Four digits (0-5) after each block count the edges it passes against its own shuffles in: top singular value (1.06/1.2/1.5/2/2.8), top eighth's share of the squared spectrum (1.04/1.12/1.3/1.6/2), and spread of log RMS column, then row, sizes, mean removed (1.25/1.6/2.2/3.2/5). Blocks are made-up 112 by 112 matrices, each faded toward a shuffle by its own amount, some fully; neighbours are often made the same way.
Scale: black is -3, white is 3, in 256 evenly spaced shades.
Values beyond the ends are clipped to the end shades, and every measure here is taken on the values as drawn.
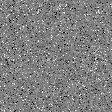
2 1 0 0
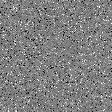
2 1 0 0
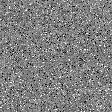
2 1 0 0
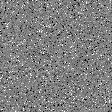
2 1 0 0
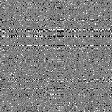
5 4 1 3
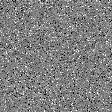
2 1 0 0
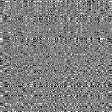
5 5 3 4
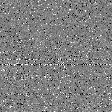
4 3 0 2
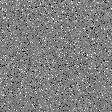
0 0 0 0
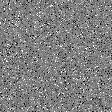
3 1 0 1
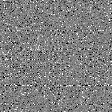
4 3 1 2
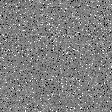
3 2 0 1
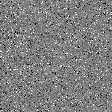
2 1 0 0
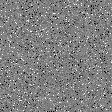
0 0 0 0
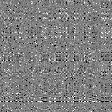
5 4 2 3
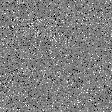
3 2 0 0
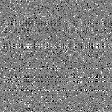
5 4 2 3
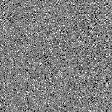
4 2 2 1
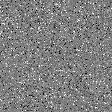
0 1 0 1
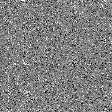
1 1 2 1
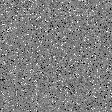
0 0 0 0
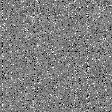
2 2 2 1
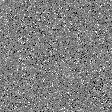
0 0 0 0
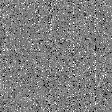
2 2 2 1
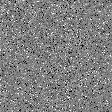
0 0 0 0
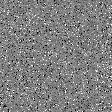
0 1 1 0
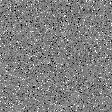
0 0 0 0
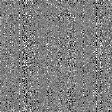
2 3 4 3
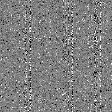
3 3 3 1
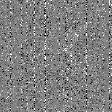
2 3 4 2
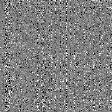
2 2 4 2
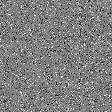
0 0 1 0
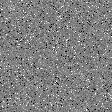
0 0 0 0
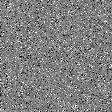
0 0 1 0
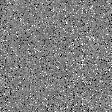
1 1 2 0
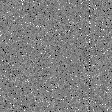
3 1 1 0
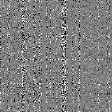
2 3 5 3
